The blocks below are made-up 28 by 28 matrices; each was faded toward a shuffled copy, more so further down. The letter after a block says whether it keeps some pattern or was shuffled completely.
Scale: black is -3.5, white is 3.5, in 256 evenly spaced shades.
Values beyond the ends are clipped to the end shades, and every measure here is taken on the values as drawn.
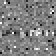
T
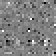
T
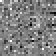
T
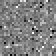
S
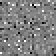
T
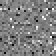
T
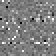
T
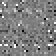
T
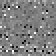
T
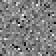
S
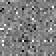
T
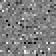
T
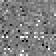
T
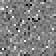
S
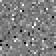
S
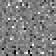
T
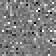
S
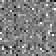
T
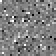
T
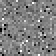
S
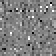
T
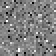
S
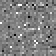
T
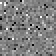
T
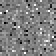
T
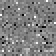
T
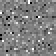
T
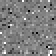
T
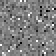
S
